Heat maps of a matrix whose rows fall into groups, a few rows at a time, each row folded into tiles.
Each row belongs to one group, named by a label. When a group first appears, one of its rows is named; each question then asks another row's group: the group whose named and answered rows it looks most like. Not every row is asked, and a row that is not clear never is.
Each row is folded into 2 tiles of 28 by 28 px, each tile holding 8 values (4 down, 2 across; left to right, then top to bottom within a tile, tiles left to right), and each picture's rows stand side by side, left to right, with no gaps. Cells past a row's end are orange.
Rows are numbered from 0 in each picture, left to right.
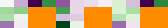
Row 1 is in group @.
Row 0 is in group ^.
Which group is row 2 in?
^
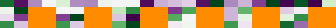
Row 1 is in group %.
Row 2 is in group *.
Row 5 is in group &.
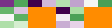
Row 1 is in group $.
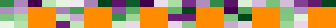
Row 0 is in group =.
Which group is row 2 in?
&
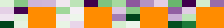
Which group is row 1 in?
^
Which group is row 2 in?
%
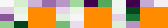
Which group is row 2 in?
%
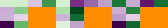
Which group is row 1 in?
%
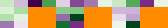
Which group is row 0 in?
^
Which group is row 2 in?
*
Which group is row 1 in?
%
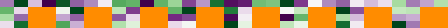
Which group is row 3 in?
^
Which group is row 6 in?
@
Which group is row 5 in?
%
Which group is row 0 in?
*
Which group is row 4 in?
@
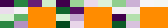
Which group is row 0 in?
&
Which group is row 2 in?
%
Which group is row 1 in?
@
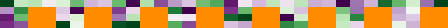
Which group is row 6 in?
@
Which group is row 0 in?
$
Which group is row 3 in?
@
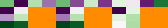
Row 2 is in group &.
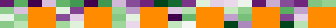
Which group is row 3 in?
%
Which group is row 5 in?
@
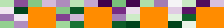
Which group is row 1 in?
*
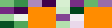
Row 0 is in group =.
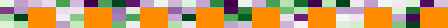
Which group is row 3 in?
&
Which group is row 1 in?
^
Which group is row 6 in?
=
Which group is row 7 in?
*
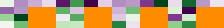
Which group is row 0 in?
=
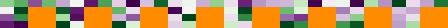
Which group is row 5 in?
*
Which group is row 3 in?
&
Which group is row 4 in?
%
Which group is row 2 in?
@
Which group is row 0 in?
$
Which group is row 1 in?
@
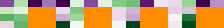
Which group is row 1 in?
&
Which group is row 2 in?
*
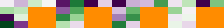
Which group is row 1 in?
&
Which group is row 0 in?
%
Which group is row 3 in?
^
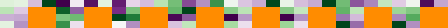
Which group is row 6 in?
%
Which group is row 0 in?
^
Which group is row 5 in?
^
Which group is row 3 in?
^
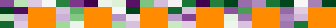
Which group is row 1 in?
%
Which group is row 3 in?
^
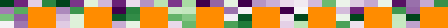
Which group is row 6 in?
=
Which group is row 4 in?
=
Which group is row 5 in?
&
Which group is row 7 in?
@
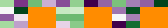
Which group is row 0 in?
%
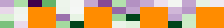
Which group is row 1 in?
*
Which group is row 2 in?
=
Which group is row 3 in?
=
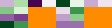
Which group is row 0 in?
*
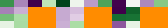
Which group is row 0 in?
=
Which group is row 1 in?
^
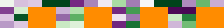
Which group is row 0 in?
$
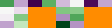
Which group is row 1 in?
%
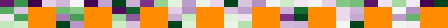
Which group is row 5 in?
$
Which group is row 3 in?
=
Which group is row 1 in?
%
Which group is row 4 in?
=
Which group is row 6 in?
*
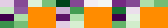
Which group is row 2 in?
@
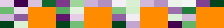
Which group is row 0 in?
@
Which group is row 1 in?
*
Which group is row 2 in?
%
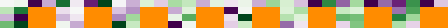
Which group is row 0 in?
*
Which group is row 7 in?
&
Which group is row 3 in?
$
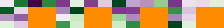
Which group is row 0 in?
^
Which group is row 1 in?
&
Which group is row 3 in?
@
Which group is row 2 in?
=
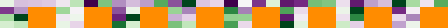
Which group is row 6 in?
%
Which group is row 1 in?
^
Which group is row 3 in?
*
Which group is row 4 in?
@
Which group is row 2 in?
&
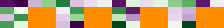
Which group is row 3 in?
*
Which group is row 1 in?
$
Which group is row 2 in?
@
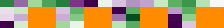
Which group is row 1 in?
%
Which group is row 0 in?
$
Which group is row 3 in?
$
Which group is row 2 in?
&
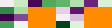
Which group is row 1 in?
=
